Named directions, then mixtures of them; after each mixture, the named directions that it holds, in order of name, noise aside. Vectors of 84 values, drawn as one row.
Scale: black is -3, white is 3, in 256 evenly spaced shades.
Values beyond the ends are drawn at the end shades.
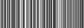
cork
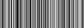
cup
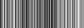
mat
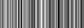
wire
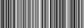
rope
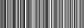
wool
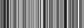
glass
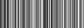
glass, mat, wool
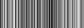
mat, wire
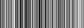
cork, cup, mat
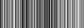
mat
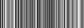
cup, mat, wire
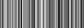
wire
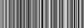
glass, rope, wool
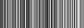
mat, wool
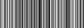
rope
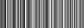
wool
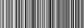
wire, wool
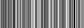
rope, wire, wool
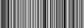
cup, glass, rope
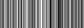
rope, wire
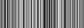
cork, glass, mat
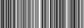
rope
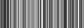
glass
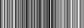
mat, rope
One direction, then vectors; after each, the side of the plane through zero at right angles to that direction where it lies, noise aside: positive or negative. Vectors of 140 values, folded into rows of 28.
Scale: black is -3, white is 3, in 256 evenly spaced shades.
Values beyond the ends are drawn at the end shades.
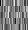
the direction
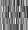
negative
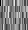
positive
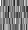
negative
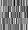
negative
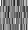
negative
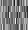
negative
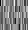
positive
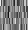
negative
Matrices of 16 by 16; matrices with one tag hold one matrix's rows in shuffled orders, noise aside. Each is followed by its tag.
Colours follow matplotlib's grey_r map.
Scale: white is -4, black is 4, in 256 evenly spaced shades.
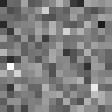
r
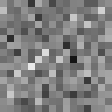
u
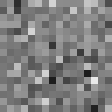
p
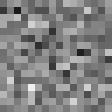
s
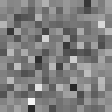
u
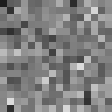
r
